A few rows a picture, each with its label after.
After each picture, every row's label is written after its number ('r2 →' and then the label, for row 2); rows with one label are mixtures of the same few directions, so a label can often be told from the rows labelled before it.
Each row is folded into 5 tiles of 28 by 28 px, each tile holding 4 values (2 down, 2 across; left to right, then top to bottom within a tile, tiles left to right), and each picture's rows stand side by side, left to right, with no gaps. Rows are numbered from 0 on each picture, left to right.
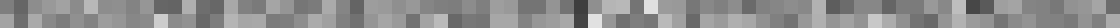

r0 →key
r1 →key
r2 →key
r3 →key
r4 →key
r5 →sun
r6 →sun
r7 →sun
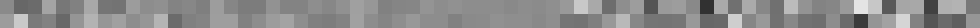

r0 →key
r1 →key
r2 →key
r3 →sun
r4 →key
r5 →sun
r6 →key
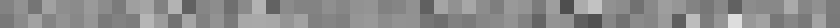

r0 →sun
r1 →sun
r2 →key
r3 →sun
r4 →sun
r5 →sun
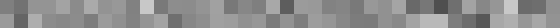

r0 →key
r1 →sun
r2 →sun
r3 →key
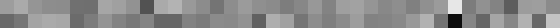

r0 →key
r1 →sun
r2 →key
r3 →sun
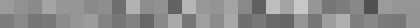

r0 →sun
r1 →sun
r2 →key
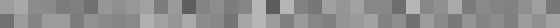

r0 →key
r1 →sun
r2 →sun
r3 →sun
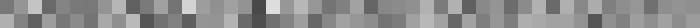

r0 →sun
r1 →sun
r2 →key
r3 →sun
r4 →sun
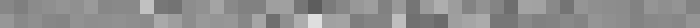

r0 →key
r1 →sun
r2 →sun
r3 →key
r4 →sun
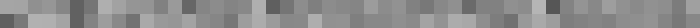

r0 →key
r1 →sun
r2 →sun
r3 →sun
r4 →sun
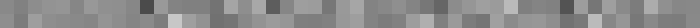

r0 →key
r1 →sun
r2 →key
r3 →key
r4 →sun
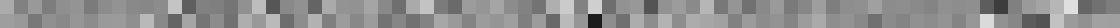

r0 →sun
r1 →sun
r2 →sun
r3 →sun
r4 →sun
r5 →sun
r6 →sun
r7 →key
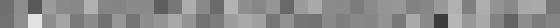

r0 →sun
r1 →key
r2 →sun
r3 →key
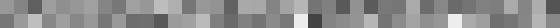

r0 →sun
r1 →key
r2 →key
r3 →sun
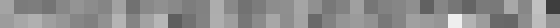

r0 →sun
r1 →key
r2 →key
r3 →sun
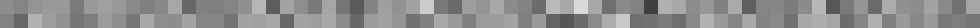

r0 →key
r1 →sun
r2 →key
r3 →sun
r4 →key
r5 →sun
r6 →sun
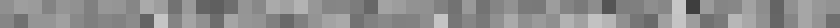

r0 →key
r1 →key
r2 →key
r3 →key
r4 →sun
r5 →key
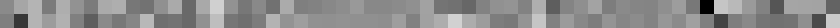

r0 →key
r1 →key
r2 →sun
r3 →sun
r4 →sun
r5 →sun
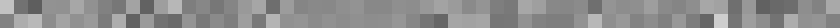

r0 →sun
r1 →sun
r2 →sun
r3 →key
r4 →sun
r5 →key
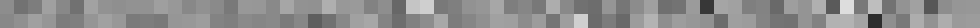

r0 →key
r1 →key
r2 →sun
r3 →sun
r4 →key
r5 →sun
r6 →sun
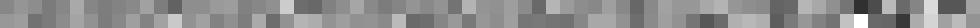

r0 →key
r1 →sun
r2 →sun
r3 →sun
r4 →key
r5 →key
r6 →key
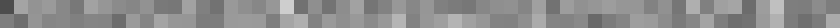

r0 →sun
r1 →key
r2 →sun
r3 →sun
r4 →sun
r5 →key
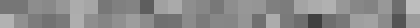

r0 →key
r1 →sun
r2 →sun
